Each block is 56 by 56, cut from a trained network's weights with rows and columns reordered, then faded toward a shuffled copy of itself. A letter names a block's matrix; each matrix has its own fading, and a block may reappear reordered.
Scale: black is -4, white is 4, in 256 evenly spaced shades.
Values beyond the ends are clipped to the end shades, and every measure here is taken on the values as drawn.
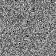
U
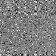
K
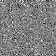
K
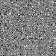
K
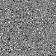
K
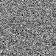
U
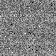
U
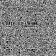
U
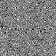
K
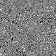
K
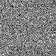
U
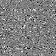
K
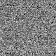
U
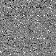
K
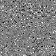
K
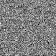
U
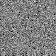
U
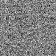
U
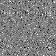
K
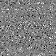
K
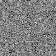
U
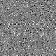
K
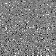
K
